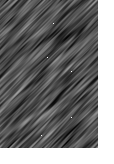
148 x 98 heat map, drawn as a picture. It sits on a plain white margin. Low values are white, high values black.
Overall the values sit about 70% of the way up the scale. Streaks slant up to the right. Neither half mirrors the other. There are five isolated cells, each far lower than the cells round it. No single row or column stands out from its neighbours.
